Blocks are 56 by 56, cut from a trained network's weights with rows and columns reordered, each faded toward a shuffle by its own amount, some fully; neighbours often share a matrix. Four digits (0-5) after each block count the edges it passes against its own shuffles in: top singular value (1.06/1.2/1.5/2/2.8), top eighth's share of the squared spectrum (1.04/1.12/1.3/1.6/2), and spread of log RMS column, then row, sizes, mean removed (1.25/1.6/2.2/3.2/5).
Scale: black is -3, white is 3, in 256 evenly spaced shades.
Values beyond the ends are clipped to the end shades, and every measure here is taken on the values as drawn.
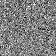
1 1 0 0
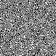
0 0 0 0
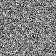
2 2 0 1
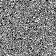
0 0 0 0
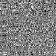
3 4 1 3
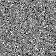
0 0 0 0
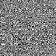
3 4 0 3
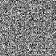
3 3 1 2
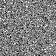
1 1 0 0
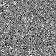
0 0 0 0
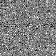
2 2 0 1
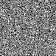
0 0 0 0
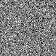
2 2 0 1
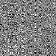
3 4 3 2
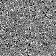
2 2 0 0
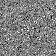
0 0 0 0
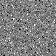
1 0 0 0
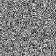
3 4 1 2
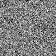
2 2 0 0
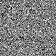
2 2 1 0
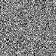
3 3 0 2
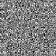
3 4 2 2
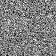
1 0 0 0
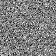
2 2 0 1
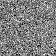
0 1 0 0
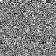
3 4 1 2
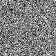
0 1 0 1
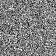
0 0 0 0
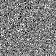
1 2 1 0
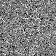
1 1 0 0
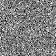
2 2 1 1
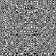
3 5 3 3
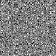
2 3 1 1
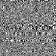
3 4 2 3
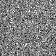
1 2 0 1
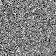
1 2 0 0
